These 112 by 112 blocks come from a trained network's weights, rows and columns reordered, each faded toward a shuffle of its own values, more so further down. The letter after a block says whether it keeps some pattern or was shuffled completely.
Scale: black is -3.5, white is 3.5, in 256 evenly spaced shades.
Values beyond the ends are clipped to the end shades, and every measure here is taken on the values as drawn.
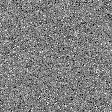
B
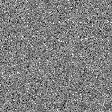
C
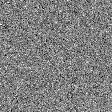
C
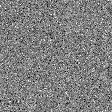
B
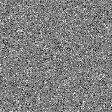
C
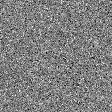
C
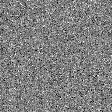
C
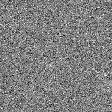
C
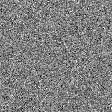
C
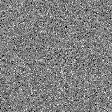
C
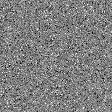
C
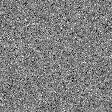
B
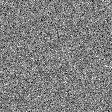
B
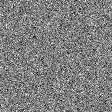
B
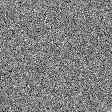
B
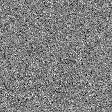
B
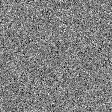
B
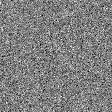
B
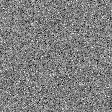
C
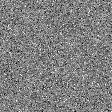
B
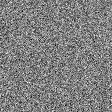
B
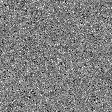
B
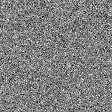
B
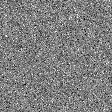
B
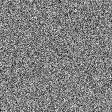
B
